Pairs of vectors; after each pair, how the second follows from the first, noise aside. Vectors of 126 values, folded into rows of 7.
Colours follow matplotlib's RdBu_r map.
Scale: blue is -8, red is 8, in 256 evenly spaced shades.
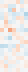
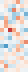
scaled up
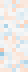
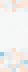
partly zeroed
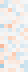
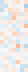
reversed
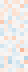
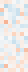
reversed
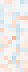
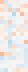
reversed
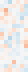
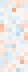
reversed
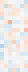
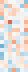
scaled up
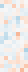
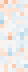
reversed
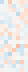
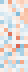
scaled up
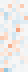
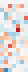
scaled up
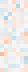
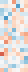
scaled up
